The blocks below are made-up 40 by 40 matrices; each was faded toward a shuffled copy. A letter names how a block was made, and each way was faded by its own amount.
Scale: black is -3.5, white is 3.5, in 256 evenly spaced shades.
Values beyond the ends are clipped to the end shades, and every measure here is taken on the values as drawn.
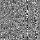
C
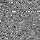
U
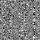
C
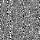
C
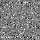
U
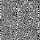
C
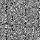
C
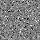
U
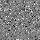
U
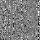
C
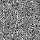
C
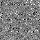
U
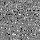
U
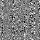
C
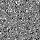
U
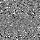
U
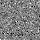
U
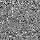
U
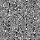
C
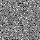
U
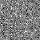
C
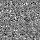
U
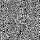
C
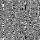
C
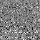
U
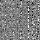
C
